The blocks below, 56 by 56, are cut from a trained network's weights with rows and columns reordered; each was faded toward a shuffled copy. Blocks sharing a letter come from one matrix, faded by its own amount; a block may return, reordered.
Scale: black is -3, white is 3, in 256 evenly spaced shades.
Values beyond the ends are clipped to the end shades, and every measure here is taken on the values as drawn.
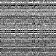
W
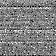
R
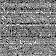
R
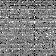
R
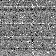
R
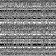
W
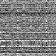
W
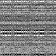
W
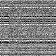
W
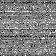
R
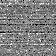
R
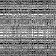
W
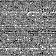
R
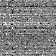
R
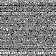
R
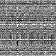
W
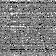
R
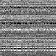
W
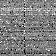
R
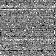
R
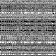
W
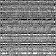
W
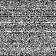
R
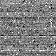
R
